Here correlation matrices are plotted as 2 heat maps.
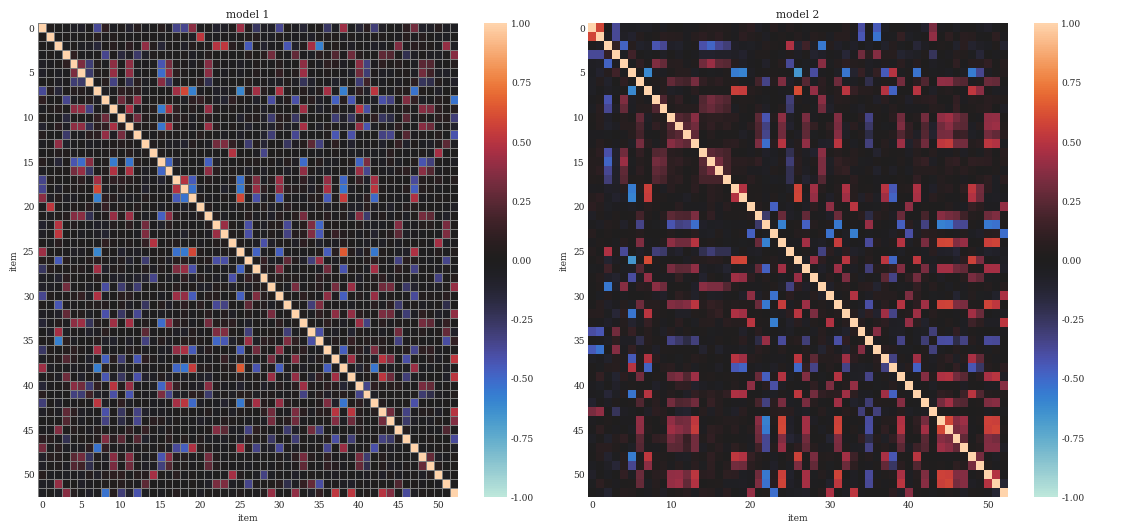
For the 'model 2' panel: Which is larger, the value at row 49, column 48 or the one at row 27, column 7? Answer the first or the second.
the first
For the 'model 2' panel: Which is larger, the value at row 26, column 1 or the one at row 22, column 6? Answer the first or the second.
the first
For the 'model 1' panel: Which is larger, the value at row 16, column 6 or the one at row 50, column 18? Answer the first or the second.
the second
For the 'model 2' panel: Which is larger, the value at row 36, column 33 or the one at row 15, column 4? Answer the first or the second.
the second
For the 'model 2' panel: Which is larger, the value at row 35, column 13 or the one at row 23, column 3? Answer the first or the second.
the second
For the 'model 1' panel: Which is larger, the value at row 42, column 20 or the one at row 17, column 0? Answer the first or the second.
the first
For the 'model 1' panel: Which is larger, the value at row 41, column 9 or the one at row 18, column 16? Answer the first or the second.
the second
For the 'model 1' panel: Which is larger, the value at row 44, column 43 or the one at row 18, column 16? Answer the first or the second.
the first
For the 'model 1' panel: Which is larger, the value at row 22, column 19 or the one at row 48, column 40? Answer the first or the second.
the second
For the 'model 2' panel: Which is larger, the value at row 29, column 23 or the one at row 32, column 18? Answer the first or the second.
the second
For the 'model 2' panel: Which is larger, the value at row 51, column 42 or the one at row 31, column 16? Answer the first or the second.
the first
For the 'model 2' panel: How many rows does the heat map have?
53
